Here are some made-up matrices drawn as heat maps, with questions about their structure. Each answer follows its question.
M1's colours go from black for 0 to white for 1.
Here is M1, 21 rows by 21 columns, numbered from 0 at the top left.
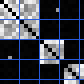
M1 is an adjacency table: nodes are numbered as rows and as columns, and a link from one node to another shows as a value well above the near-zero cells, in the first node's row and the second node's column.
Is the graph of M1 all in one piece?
no
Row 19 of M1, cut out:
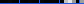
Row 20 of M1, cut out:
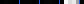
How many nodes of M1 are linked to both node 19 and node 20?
3
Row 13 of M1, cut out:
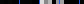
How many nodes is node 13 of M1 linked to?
5
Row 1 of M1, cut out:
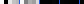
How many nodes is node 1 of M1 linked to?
9
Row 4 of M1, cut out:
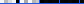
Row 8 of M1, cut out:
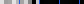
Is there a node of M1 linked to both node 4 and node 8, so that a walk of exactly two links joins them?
yes
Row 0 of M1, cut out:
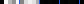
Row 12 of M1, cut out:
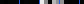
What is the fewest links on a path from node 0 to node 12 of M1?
3
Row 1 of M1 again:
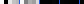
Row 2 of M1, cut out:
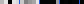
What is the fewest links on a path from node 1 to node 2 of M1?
1
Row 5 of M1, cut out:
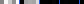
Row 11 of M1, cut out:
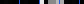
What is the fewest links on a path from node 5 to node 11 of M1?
3
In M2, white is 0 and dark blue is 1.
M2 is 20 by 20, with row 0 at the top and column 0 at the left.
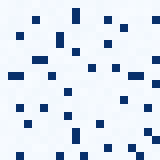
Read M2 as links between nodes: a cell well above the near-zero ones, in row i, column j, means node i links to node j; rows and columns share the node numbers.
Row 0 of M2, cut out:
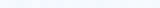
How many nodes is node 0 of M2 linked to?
0
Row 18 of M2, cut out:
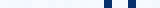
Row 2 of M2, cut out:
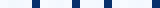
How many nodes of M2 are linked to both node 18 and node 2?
1
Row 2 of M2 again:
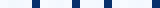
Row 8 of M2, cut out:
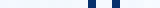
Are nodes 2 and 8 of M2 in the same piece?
no
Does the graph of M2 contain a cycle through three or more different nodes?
yes
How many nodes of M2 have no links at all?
1
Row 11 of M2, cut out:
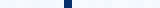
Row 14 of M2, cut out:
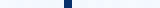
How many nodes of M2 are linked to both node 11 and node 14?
1
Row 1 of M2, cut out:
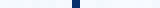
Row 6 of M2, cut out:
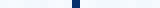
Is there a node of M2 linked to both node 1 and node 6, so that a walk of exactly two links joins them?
yes
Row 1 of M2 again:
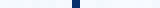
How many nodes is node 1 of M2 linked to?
1
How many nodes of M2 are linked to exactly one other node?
7
